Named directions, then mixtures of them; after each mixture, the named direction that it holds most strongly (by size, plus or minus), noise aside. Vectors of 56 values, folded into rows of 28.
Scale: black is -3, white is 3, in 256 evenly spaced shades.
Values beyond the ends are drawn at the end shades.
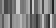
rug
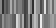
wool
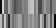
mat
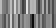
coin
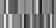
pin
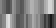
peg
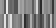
pin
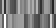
pin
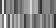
mat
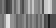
peg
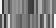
mat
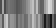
peg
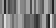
rug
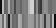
mat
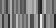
mat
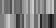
peg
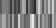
coin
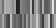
rug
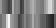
peg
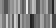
coin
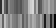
mat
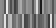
pin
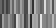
wool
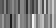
coin
